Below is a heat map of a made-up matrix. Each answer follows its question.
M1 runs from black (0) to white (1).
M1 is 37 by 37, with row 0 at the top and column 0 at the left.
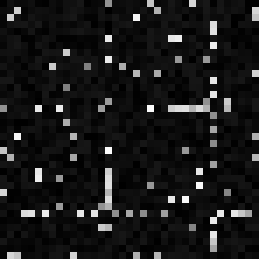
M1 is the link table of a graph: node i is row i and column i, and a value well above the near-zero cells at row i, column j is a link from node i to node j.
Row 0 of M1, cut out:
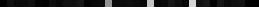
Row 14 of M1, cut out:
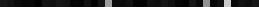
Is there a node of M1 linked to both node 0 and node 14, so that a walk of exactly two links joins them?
yes
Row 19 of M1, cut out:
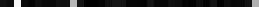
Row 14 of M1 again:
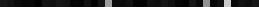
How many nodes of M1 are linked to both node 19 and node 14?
0
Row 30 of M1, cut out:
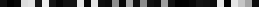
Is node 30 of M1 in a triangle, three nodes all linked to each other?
no
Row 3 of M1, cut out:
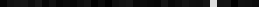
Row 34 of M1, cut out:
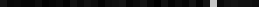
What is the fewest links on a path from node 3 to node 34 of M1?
2
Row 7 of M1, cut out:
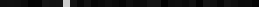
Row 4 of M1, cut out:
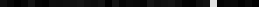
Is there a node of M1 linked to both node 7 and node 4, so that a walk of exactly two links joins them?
no
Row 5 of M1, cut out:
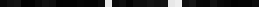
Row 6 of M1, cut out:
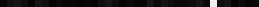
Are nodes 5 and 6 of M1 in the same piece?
no
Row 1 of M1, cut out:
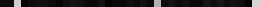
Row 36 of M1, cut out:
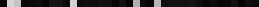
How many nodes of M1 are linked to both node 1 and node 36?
2
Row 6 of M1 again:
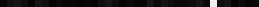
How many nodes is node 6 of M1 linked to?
1
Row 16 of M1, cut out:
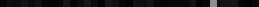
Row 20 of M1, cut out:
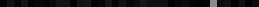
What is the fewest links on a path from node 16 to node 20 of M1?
2
